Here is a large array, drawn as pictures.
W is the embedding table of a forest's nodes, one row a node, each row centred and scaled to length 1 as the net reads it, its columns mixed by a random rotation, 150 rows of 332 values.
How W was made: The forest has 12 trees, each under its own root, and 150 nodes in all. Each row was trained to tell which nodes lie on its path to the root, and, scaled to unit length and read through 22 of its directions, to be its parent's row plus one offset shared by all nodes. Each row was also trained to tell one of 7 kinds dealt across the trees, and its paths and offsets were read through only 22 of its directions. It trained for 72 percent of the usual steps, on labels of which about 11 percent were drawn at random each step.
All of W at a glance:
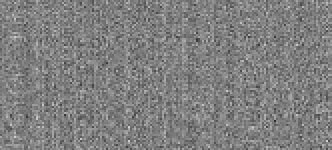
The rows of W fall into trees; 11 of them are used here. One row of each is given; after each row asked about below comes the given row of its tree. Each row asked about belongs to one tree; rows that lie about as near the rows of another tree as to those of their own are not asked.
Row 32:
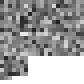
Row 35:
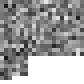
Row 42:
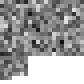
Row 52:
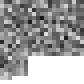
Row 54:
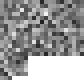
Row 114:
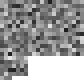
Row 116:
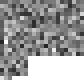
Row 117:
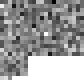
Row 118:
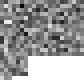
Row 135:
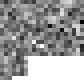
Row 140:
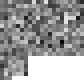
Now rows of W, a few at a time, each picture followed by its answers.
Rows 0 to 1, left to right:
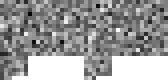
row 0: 42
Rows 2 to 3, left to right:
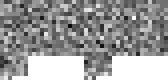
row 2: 52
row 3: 52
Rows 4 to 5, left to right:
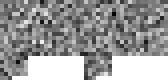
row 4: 54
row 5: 42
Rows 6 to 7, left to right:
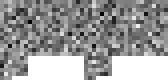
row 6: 140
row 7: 118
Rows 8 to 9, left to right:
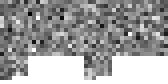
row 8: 114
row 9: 52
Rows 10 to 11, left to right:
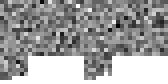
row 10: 54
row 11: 42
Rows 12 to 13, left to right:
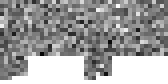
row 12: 114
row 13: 35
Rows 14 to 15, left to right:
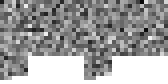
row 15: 117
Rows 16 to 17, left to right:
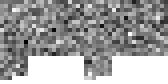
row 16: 35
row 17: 140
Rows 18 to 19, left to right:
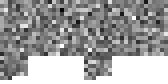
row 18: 114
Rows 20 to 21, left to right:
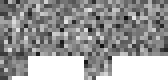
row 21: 52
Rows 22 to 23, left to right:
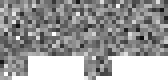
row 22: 140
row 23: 135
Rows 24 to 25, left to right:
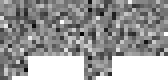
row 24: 42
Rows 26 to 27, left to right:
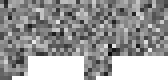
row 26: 54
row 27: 35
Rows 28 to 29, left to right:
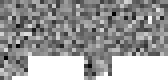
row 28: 52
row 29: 32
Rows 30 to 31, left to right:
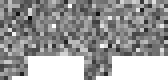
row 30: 118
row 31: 35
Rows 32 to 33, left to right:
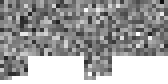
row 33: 140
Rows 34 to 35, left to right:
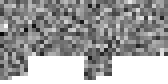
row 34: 42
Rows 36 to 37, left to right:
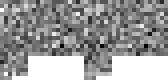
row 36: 140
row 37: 52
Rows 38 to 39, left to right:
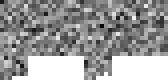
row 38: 135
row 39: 140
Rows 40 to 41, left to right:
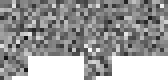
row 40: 52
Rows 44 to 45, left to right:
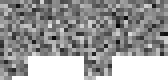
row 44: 114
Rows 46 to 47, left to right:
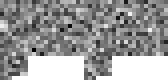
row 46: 42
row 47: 54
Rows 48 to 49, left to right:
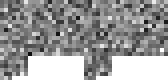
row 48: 32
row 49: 35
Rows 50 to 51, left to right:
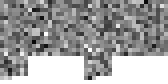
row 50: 32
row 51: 118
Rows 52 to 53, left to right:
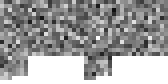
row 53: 117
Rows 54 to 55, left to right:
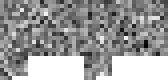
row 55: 52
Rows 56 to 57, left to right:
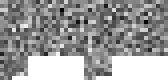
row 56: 114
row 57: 118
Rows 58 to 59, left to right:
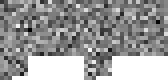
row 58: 54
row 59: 118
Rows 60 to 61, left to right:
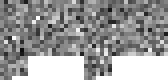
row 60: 135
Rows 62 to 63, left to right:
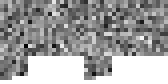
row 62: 35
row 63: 32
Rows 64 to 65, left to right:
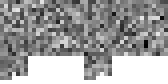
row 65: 52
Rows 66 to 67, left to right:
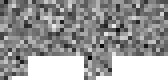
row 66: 118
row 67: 52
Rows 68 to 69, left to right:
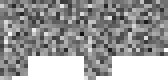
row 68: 116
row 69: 118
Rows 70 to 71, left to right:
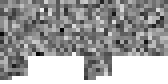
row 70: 116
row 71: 42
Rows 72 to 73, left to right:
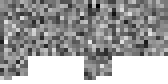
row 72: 116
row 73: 54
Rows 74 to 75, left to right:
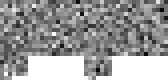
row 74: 140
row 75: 135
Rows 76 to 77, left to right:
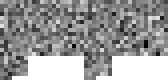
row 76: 114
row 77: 52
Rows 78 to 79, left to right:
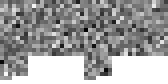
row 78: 140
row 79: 135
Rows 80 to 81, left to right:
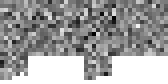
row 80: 140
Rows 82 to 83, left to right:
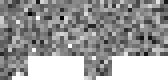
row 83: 135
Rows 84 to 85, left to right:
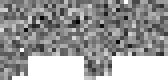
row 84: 42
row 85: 32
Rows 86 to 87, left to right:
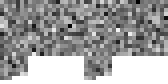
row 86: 42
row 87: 117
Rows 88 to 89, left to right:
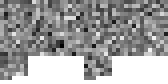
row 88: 52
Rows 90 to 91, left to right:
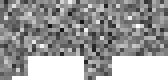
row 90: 135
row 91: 118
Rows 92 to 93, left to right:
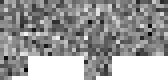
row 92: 32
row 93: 135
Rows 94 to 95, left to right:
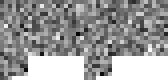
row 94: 42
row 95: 117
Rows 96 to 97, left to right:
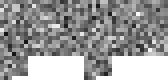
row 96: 118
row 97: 54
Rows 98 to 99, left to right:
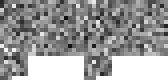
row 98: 118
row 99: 116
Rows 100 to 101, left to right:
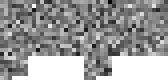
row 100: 114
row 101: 135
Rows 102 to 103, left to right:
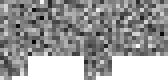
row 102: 32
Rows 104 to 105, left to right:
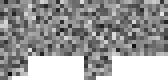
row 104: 32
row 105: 140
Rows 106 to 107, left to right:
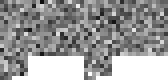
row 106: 54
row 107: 140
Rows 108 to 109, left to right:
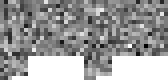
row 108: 118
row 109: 52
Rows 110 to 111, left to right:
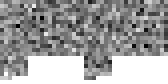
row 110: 140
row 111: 52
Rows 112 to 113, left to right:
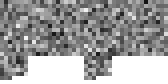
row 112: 54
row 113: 118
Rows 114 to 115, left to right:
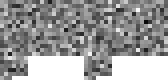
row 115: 35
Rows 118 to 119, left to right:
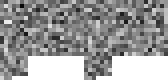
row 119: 116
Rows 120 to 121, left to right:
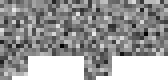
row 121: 54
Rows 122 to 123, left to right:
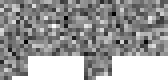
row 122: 118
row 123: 42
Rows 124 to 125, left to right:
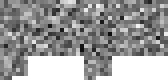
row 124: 135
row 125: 118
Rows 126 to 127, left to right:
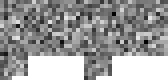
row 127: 42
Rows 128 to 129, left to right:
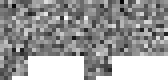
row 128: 35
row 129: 114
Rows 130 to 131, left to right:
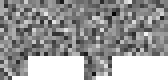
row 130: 54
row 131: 32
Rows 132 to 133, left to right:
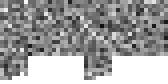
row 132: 32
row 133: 140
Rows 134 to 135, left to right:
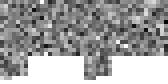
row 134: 32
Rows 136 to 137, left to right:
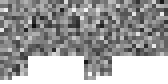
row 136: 42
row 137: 140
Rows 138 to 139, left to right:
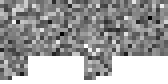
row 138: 54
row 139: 118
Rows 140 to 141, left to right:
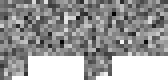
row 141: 42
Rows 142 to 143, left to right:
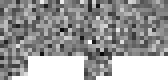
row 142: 32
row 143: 54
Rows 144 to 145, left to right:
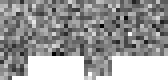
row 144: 135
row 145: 140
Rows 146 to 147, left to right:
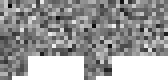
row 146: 114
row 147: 114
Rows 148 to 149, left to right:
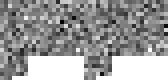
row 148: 35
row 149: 117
